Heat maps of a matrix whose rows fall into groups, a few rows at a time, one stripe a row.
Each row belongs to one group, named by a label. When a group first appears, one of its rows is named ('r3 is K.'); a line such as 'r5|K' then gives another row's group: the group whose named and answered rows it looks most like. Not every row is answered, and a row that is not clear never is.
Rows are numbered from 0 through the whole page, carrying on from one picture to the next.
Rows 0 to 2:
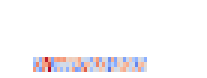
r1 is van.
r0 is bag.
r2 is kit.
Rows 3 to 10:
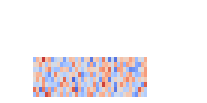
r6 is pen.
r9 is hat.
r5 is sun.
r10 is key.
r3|van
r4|pen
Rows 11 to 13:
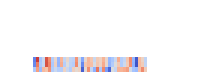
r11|key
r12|key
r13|van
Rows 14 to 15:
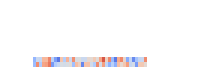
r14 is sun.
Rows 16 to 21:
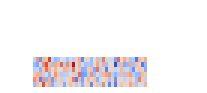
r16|van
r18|bag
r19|pen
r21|van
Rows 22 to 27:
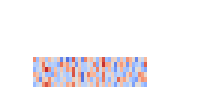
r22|kit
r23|sun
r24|bag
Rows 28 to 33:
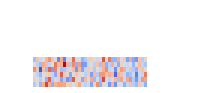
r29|bag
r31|sun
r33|bag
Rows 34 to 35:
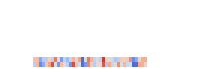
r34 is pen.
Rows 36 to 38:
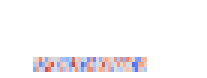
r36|pen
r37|key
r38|key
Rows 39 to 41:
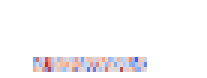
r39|key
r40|bag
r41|pen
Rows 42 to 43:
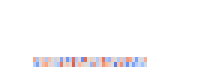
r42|kit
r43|sun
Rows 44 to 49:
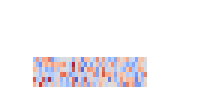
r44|van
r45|bag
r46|hat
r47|sun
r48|kit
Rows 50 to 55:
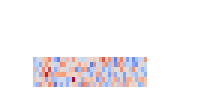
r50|sun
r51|sun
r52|kit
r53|bag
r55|kit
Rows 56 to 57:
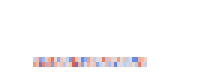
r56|key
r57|hat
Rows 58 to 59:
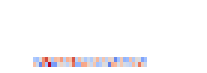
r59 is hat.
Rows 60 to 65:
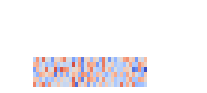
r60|van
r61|hat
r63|kit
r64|hat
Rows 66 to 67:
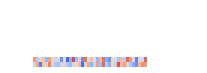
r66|kit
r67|van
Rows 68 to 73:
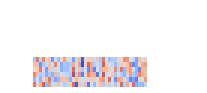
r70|pen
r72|sun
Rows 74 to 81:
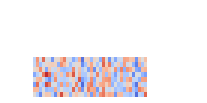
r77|bag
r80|hat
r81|sun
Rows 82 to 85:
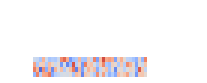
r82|sun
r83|kit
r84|hat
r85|van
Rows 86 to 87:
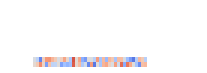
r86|bag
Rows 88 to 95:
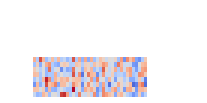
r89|sun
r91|hat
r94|hat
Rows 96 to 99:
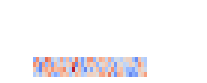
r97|hat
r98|bag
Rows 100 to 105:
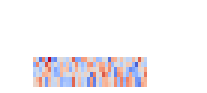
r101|key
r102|sun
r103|sun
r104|pen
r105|pen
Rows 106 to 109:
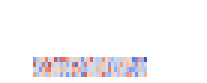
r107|kit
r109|kit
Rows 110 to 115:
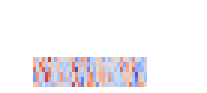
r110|kit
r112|kit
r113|key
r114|key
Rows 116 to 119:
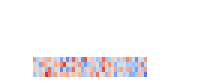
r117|bag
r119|bag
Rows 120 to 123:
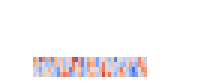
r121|hat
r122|sun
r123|sun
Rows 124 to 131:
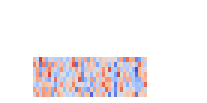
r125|hat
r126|key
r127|van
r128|pen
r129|sun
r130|pen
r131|van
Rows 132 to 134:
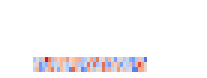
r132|bag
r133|hat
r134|key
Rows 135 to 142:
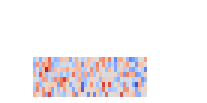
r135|sun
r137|bag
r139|bag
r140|key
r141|van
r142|pen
